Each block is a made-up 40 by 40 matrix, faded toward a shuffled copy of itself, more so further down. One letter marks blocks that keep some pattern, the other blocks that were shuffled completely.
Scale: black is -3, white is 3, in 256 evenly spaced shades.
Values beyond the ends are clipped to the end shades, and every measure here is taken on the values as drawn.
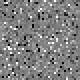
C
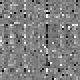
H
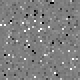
C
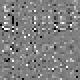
H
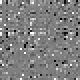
H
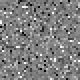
C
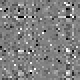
H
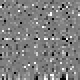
H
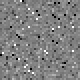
C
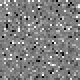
C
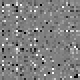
H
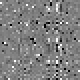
H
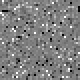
C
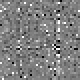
H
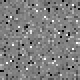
C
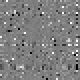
H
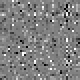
H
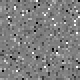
C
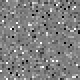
C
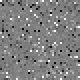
C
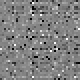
H
